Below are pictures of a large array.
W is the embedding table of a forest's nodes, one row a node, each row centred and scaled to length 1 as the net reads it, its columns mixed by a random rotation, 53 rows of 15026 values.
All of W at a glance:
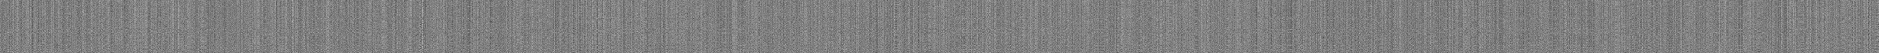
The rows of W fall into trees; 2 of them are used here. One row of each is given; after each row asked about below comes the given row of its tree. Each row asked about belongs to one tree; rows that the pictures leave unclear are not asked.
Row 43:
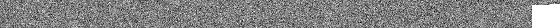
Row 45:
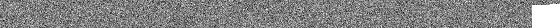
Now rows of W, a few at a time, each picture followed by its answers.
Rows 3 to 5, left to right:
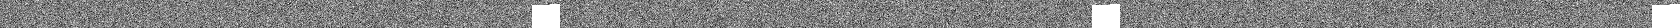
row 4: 43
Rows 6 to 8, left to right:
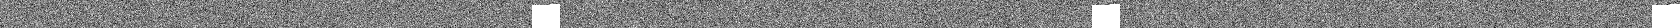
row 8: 43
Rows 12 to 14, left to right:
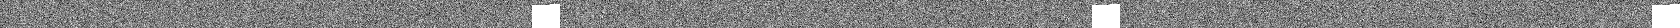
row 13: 43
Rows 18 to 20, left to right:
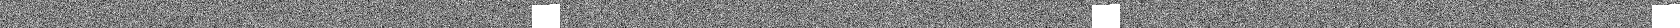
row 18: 45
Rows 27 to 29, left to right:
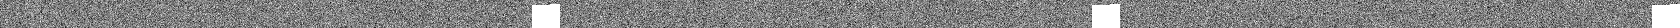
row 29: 45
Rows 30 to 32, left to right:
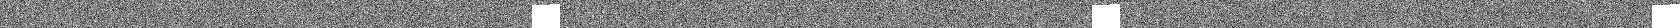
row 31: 43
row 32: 45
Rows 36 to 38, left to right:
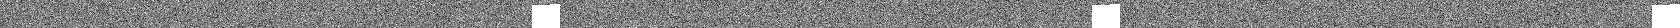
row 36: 43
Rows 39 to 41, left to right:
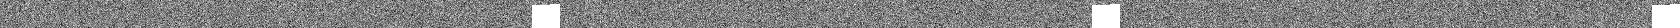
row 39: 43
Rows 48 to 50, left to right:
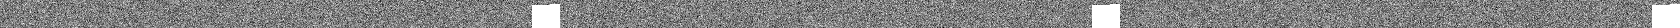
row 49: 45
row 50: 43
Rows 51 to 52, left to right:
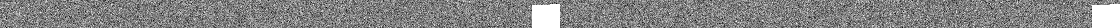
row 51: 45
